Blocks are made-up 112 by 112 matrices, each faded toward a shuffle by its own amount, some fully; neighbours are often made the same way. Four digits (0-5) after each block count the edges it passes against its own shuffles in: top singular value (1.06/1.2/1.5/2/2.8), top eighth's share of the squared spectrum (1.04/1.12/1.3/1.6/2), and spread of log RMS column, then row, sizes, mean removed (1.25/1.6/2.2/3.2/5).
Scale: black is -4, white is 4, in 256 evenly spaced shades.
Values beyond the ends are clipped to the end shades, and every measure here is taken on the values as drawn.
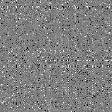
4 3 2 2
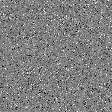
2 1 0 0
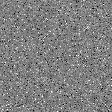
3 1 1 0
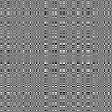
5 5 5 5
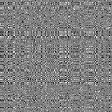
5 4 3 4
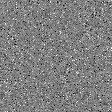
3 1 0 0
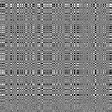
5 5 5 5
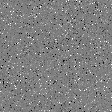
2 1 0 0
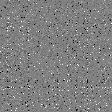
4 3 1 1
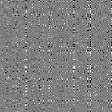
5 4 3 3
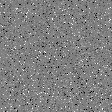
2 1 0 0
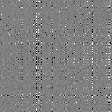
5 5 3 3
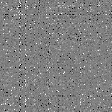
4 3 2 1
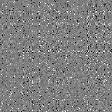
4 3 3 2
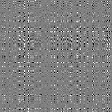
5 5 4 4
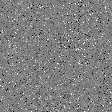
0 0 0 0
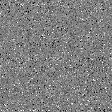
3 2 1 2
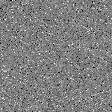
2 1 0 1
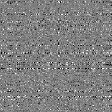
4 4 2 4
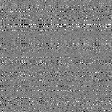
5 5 2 4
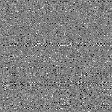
4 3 1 3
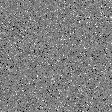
0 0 0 0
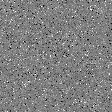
0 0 0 0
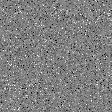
2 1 0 1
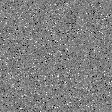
2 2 0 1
